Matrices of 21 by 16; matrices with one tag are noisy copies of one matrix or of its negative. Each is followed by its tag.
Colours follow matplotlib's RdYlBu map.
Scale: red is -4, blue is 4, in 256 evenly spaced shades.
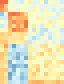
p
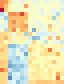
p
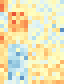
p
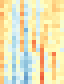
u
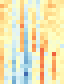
u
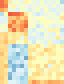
p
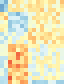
p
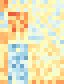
p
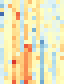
u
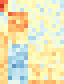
p
